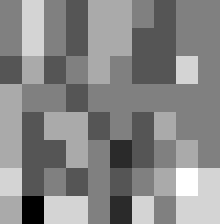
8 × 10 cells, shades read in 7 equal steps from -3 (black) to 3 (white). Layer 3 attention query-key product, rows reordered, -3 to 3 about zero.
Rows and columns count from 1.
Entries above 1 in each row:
1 1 1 0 0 0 3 5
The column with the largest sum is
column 9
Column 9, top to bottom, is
0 0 2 0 0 1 3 2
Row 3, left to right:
-1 1 -1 0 1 0 -1 -1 2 0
